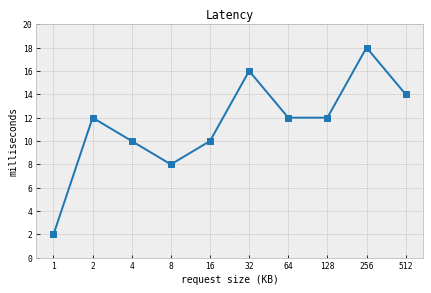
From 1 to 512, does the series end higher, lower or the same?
higher
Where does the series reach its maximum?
256
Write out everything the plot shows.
Title: Latency
x-axis: request size (KB), ticks 1 2 4 8 16 32 64 128 256 512
y-axis: milliseconds, ticks 0 2 4 6 8 10 12 14 16 18 20
Values:
2 12 10 8 10 16 12 12 18 14
